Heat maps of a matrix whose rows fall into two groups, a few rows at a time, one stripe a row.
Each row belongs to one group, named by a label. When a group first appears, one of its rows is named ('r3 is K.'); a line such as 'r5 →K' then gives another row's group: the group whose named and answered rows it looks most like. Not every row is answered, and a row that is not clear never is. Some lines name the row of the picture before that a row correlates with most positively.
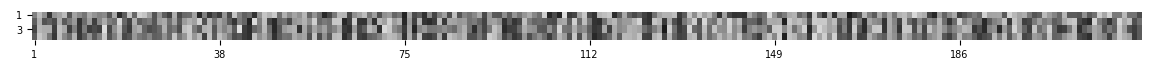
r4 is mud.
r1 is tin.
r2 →mud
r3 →mud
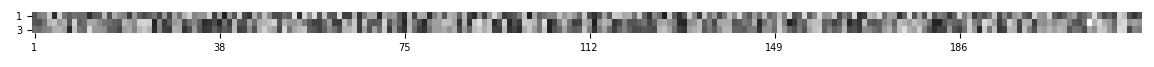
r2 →tin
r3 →tin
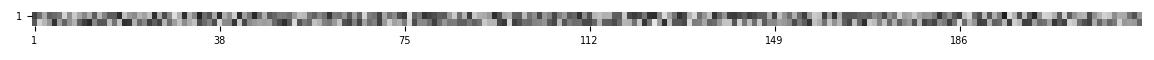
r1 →tin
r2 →mud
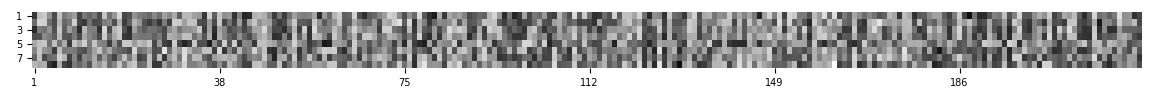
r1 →mud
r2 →mud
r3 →mud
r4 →mud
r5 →tin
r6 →mud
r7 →mud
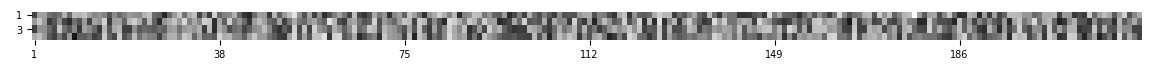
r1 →tin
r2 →mud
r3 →mud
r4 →mud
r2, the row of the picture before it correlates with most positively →8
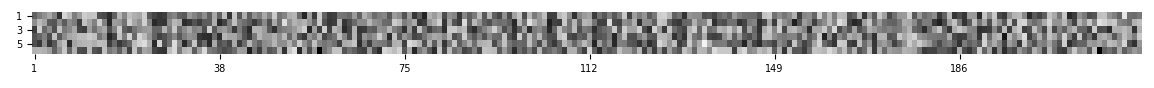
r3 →mud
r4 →tin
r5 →tin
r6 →mud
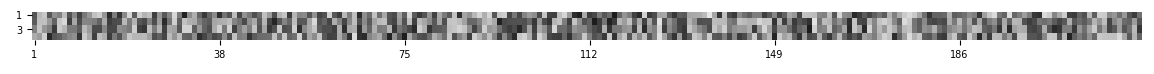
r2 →mud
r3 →mud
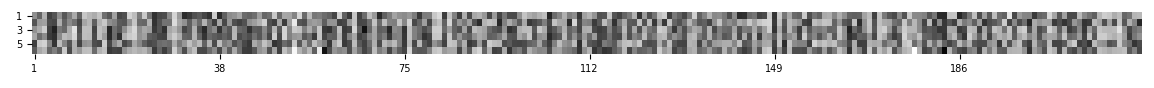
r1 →tin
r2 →mud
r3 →tin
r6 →tin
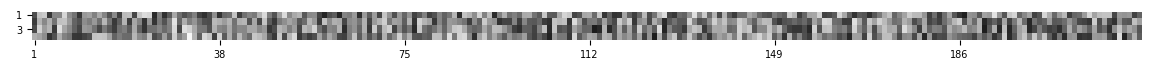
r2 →mud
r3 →mud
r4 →mud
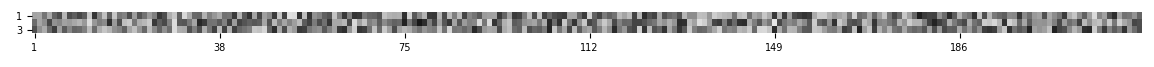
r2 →tin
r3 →mud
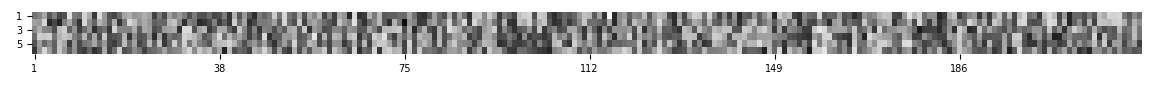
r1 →tin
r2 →tin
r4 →mud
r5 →mud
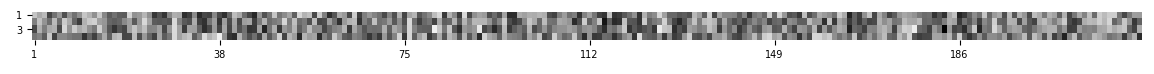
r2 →tin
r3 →tin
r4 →mud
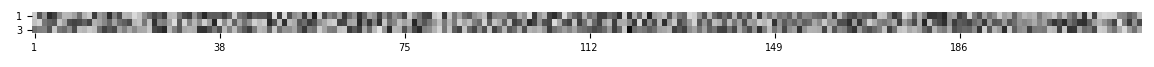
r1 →tin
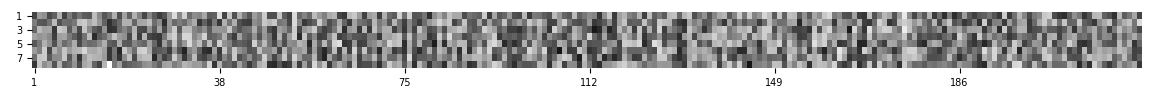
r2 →tin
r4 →mud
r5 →mud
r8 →mud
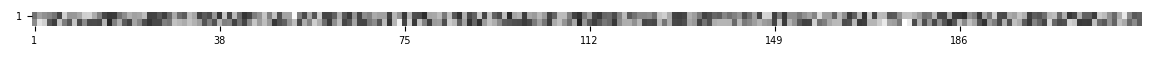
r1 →tin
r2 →mud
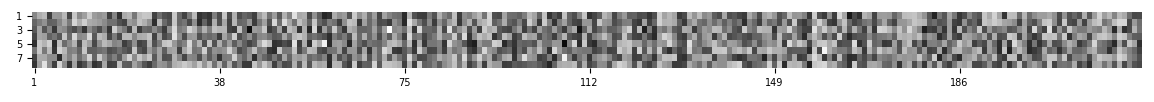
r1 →tin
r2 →tin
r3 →mud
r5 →mud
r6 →mud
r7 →tin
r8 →mud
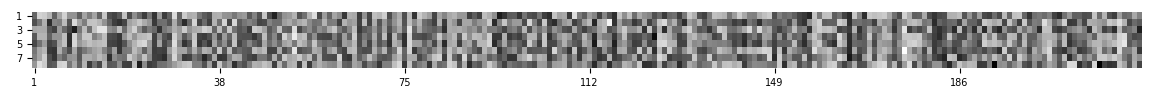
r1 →mud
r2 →tin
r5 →tin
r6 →mud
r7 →tin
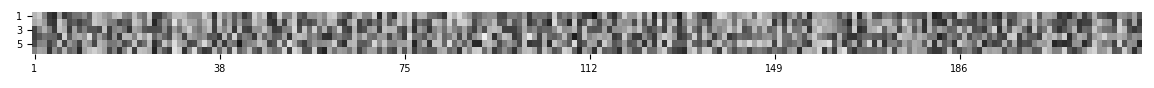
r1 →mud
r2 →mud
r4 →tin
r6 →tin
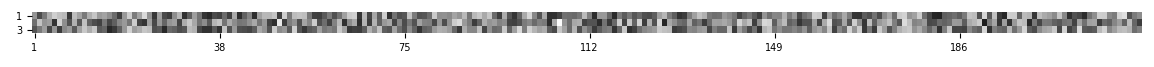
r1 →tin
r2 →mud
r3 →tin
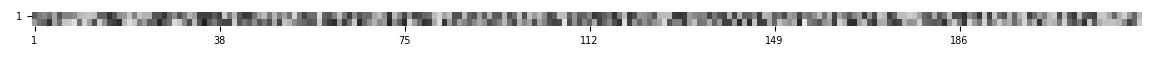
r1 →tin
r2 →tin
